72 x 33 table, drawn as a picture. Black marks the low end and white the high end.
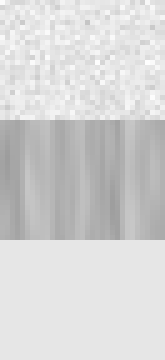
The table splits into 3 rows of 1 panel. Panel 1,1: very high, fine-grained, faint in contrast. Panel 2,1: high, streaked downward, faint in contrast. Panel 3,1: very high, flat.
